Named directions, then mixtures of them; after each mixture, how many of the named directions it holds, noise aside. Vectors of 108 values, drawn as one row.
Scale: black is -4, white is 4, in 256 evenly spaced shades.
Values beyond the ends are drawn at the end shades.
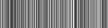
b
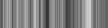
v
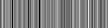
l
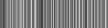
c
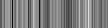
two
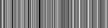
two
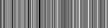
two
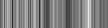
two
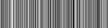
two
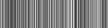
one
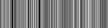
three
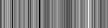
two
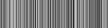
one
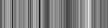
two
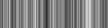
two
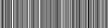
one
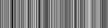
three
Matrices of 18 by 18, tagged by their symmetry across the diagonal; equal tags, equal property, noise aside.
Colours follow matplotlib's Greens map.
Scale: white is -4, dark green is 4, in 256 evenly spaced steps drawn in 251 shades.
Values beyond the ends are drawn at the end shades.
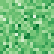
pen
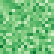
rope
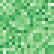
pen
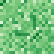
pen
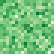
pen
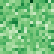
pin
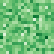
pin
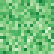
pin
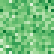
rope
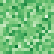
rope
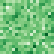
pen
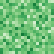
rope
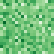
rope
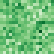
pin
